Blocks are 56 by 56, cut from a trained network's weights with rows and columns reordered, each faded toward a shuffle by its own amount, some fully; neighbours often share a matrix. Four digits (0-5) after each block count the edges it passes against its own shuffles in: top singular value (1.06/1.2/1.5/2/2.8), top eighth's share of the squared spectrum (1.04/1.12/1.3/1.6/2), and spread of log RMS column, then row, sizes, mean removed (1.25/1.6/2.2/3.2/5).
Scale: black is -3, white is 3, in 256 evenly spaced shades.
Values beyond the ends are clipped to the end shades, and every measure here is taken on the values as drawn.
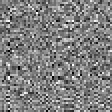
4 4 2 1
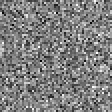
1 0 0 0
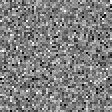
1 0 0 0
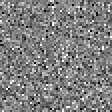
1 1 0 0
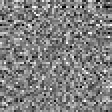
4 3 0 2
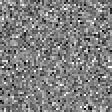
2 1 0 0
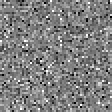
2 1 0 0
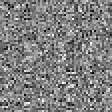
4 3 1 1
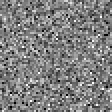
0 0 0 0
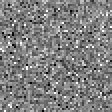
0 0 0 0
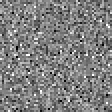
1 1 0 0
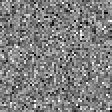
0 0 0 0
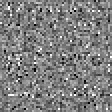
3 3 2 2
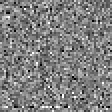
3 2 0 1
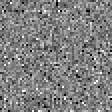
2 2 0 1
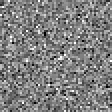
0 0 0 0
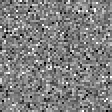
0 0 0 0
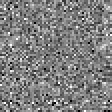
3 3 0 1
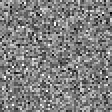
1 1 0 0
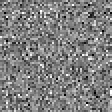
3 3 1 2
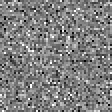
2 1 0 0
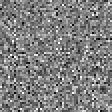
3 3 1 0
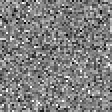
0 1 0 0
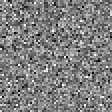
1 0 0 0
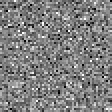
2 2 0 1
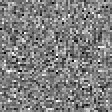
3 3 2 1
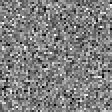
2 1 0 0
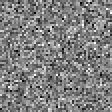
1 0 0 0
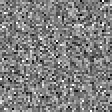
0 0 0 0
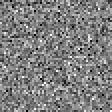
0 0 0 0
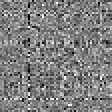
4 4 2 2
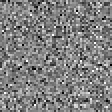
3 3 0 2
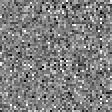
3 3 1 1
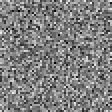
2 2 0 1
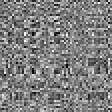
4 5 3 2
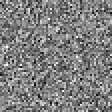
2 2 0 0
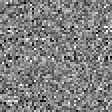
3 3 1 2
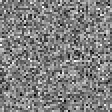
1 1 0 0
